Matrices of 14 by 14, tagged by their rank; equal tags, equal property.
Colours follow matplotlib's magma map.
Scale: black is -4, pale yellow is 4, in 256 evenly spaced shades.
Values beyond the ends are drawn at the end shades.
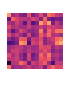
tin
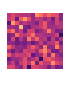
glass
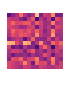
tin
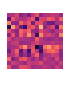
tin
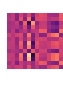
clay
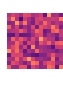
glass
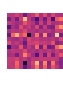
tin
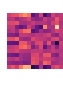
tin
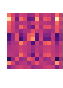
clay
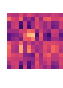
clay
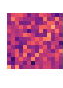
glass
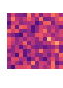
glass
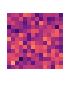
glass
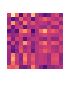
clay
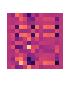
clay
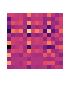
clay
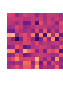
tin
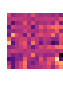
tin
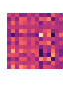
clay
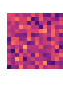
glass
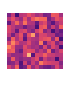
glass
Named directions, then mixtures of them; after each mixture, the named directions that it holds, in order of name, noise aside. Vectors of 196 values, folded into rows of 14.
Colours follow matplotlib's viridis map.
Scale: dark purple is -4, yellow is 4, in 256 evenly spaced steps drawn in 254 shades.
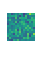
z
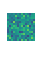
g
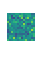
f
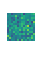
g, z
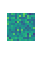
z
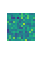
f, g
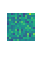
z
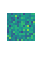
g, z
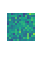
z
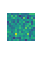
f, z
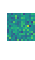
g, z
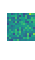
z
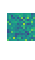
f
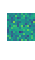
g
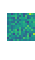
z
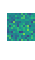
g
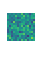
g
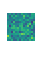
f, g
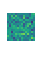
f, g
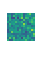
f, z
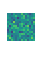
g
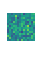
g, z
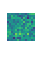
f, z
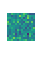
f, z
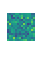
f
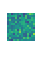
z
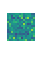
f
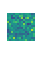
f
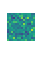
f
